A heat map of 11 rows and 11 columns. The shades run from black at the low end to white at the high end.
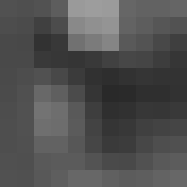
Seam: vertical, 20% of the way across, the left part calmer. Average level on the scale: 30%. Odd patch: higher, in the top middle. Roughest part: top middle.
